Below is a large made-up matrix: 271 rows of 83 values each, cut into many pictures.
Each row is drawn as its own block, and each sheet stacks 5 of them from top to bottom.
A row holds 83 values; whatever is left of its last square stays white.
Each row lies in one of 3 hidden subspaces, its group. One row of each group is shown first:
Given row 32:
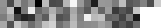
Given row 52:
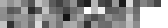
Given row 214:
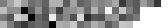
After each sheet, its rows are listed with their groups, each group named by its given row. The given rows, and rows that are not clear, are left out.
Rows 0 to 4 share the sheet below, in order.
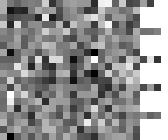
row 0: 32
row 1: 52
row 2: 32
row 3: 32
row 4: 52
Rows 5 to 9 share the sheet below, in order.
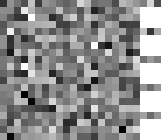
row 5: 214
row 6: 32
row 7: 214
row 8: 214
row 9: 52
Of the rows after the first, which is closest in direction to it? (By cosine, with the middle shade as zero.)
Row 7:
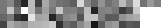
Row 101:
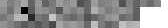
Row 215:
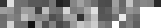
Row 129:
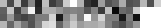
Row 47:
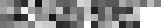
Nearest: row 47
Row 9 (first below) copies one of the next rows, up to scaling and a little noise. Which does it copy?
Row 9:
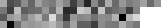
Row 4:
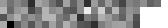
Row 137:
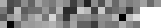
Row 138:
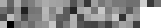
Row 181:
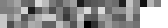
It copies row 137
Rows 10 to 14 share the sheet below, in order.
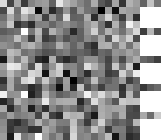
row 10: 32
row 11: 32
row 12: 32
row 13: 52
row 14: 32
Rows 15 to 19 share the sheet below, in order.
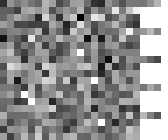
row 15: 52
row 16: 52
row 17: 32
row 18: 214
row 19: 52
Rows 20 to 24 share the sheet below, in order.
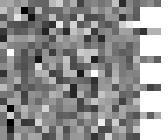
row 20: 214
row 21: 52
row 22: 52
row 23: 52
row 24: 32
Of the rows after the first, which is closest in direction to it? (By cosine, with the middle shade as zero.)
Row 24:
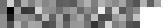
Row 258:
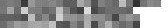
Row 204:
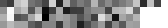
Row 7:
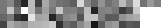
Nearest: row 258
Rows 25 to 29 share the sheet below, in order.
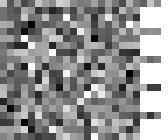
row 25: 32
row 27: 52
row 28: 52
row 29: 214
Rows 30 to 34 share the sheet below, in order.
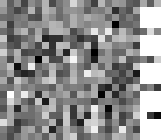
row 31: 32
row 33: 32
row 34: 52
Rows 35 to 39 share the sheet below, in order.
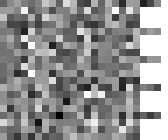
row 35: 52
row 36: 214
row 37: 214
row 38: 52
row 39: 52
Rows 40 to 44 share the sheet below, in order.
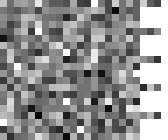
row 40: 52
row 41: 214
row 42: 32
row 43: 32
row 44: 214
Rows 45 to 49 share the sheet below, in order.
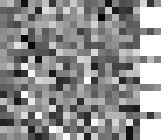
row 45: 32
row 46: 214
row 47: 214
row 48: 214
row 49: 214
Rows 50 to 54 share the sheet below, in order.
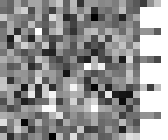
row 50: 52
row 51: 32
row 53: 32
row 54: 214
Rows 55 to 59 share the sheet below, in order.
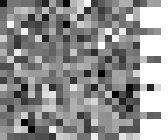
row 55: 52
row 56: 32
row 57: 32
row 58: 32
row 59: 214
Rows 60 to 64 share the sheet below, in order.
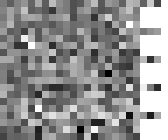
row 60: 32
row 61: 214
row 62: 32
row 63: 52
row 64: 52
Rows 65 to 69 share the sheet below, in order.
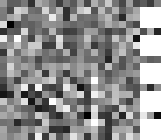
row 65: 52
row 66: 32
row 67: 32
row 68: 214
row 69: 52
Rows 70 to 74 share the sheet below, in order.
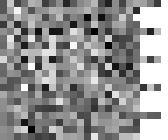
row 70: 32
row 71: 32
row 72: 32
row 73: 32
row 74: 214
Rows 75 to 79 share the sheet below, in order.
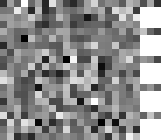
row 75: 32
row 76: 52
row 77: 52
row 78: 52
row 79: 32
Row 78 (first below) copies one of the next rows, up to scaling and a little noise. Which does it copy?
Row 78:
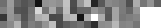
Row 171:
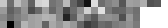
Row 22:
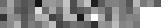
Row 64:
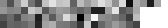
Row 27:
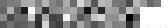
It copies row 22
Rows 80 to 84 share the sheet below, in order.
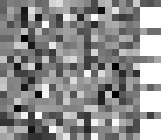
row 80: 52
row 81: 214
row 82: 32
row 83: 32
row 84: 214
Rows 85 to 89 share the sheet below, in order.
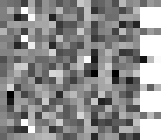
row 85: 214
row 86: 214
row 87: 52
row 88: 32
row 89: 214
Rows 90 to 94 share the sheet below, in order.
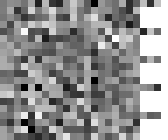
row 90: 32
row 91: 32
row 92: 214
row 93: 214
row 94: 214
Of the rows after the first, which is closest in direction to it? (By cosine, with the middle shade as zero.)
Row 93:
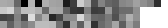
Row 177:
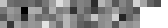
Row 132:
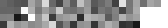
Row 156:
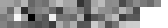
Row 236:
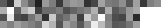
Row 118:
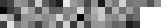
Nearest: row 132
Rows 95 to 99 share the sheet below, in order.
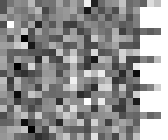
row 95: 52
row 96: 214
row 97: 32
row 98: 32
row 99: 214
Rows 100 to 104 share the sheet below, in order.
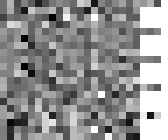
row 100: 52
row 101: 214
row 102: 214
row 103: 52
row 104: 32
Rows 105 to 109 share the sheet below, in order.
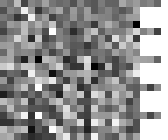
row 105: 214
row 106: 32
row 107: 214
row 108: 214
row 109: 214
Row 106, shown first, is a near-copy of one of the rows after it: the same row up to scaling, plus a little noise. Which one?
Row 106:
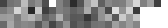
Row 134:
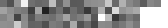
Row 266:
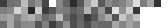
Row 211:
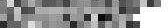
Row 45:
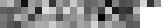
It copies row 266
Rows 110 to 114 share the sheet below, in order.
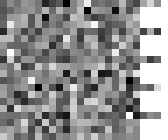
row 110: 52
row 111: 52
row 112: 32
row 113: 32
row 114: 52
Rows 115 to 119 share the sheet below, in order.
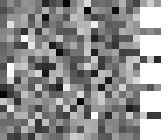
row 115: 52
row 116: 214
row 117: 32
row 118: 214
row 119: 52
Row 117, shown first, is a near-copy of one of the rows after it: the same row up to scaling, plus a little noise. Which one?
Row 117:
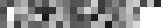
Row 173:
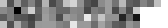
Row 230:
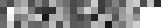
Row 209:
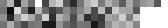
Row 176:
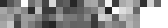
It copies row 230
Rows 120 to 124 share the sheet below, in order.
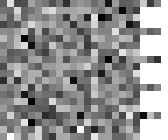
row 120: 32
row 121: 214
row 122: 32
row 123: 214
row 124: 52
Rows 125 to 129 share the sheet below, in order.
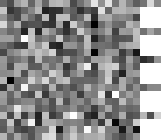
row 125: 32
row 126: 214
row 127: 52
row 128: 32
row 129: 32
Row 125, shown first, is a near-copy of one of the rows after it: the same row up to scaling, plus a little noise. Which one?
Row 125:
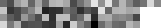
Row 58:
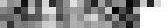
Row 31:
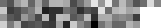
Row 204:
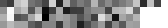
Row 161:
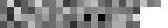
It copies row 31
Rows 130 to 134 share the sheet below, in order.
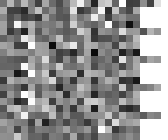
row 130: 32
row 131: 214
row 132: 214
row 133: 214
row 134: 32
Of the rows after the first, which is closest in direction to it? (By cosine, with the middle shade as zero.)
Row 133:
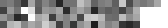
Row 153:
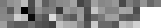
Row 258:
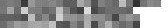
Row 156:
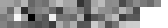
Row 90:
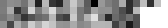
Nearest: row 258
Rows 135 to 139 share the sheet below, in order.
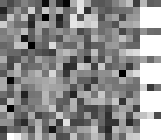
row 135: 52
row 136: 214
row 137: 52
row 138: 52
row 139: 52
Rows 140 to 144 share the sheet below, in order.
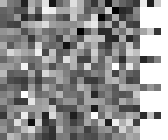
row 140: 32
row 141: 52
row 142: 52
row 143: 214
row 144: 32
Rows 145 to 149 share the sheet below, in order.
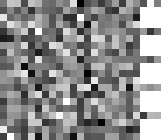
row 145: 52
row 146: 214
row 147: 214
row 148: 52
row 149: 52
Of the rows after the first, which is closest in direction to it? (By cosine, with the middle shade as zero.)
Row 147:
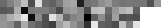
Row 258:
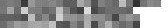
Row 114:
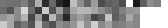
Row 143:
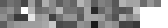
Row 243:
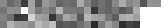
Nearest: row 114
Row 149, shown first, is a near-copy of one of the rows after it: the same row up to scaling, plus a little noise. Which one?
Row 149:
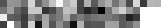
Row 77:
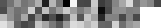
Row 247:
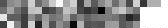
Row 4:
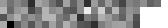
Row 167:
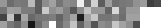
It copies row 247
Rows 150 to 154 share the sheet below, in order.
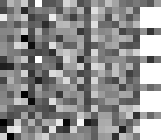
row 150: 214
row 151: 214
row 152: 214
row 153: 214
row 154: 52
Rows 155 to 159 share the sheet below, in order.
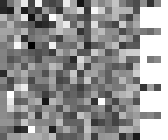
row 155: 214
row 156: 214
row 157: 52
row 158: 32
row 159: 214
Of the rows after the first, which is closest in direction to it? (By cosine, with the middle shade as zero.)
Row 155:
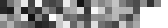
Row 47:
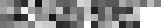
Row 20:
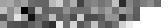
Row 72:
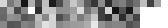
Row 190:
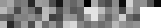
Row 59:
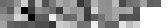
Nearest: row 59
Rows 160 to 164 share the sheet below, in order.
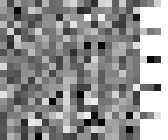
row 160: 32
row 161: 32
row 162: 52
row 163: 52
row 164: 52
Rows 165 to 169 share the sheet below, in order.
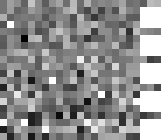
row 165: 52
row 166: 52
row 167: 52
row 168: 32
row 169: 52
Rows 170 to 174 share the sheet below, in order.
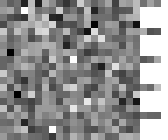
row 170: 214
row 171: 52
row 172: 52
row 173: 32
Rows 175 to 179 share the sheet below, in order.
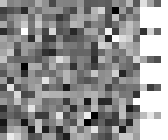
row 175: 52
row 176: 32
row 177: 52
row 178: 32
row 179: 52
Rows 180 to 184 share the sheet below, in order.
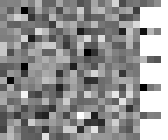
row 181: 52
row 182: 52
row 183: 52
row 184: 52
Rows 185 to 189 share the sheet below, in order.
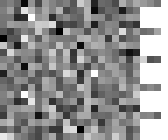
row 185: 214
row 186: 214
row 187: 52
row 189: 52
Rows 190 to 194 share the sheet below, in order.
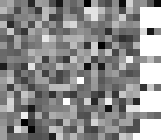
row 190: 52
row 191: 32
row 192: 52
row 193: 32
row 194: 214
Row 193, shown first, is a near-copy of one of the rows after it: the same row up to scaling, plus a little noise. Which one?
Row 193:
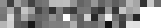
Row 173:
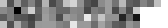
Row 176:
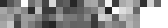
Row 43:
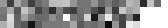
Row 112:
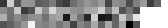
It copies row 43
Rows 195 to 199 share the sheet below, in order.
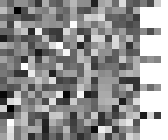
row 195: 32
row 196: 214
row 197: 214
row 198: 52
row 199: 32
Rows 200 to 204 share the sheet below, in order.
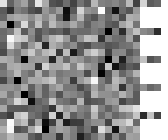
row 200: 52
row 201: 32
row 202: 32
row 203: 214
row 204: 32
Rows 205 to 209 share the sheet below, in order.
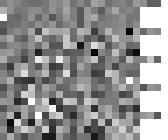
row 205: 52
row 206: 52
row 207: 32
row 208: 214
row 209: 32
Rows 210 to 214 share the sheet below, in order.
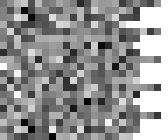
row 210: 214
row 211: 32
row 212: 214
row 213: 32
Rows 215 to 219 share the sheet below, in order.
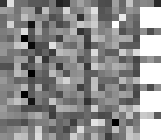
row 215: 52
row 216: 214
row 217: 214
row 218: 214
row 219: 52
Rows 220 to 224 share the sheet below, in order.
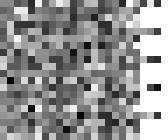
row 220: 32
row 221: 32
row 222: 52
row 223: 52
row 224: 52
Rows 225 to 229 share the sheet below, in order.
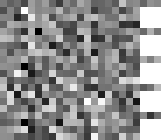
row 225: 214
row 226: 214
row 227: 214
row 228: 32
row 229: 214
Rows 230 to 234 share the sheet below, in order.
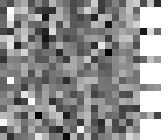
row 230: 32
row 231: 32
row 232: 52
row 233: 214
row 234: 214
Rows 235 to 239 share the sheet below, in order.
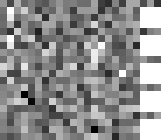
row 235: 32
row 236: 32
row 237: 52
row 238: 214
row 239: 52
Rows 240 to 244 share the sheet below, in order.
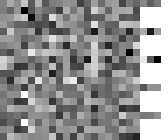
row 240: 214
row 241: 32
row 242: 52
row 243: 214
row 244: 214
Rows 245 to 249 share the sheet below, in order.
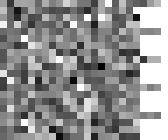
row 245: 32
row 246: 214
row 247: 52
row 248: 52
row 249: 214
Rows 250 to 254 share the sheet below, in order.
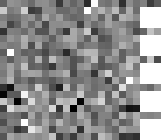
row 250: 52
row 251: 52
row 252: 32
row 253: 214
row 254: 214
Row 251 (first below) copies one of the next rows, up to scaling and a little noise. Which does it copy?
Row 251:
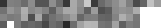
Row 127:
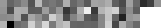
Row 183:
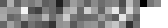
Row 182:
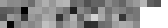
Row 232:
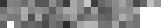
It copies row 232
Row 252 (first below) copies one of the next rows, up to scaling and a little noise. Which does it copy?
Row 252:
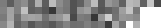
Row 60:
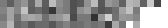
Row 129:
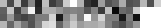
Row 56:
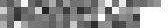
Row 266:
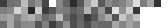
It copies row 60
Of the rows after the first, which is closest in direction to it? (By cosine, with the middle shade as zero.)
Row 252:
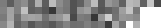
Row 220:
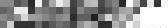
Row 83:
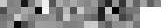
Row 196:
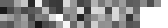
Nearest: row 220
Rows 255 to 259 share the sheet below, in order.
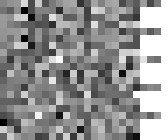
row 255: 214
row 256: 214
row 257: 52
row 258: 214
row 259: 214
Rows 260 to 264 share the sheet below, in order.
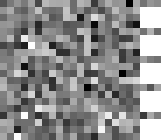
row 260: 52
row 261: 214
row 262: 214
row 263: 32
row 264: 32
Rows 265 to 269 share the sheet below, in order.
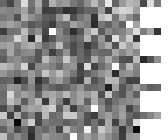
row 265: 32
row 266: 32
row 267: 52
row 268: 32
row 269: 32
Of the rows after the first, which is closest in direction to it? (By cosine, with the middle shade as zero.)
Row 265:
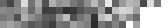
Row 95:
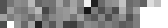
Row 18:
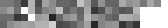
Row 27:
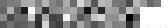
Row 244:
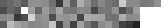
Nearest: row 95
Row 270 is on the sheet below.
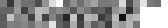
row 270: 52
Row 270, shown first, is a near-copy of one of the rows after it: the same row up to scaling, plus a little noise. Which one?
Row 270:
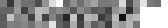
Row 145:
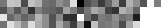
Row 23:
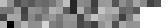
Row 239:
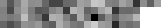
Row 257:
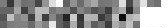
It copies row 257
